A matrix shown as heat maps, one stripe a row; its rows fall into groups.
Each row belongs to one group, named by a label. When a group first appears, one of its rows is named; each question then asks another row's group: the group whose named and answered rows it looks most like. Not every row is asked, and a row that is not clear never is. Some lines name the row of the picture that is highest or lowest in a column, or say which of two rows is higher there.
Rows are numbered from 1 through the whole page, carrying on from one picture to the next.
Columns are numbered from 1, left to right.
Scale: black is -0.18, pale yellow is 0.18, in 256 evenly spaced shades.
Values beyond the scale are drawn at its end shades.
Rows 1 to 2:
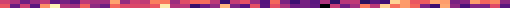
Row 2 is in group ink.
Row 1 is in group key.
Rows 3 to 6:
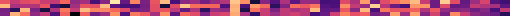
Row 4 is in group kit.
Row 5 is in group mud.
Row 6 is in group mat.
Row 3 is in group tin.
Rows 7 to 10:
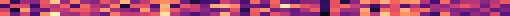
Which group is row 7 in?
ink
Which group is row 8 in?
mat
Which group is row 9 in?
mud
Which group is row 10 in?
ink
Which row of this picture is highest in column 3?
9
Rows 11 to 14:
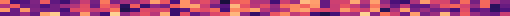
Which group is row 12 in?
kit
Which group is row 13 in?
kit
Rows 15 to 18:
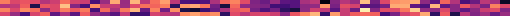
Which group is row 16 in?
key
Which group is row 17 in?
tin
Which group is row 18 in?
kit
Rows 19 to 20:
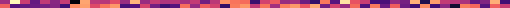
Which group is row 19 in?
mat
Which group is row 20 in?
kit
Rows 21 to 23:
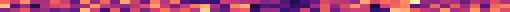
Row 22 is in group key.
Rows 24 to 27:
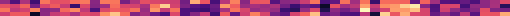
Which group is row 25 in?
ink
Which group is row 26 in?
tin
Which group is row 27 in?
mud
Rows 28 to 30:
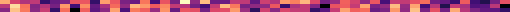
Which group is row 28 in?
kit
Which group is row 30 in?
mat
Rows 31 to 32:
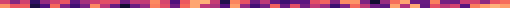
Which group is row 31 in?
key
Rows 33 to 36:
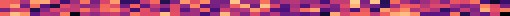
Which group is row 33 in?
kit
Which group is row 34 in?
tin
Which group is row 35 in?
mud
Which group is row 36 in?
ink
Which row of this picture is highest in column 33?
34
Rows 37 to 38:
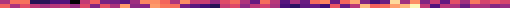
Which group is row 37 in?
key
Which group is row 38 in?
ink
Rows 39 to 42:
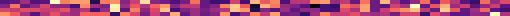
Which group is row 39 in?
mud
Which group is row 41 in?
tin
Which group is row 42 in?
ink
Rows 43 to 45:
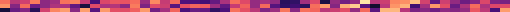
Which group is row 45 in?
mud
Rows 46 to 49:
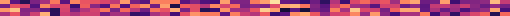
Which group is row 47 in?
mat
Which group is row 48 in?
ink
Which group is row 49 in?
kit
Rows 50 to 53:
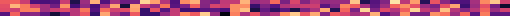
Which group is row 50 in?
key
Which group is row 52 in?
tin
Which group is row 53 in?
kit
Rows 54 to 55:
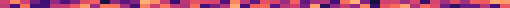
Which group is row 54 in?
key
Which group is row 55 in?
mud
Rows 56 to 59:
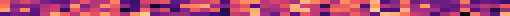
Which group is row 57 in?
kit
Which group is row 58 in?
kit
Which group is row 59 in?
mud
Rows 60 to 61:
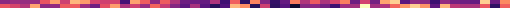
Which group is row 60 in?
mud
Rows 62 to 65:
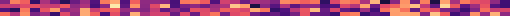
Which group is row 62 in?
kit
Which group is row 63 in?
tin
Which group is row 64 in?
mud
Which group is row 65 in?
key
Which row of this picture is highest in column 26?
64
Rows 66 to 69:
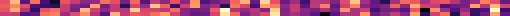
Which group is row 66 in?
tin
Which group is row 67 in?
key
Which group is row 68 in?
mat
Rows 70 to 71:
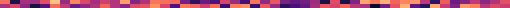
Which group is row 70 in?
ink
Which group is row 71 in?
key
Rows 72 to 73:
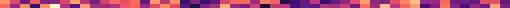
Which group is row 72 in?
tin
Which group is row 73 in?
ink
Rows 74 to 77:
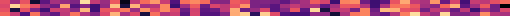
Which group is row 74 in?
key
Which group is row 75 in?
tin
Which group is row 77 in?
tin
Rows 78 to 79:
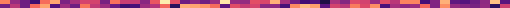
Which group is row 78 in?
ink
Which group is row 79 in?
kit
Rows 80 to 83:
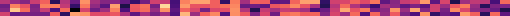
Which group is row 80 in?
kit
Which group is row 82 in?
mat
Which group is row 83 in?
kit
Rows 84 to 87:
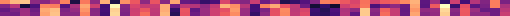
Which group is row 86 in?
mat
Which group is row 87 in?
mat
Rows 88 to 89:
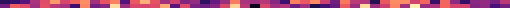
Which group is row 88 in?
mud
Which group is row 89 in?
mat
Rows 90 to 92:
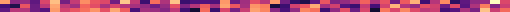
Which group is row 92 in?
mud
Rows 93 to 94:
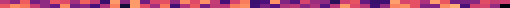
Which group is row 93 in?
key
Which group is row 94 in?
tin
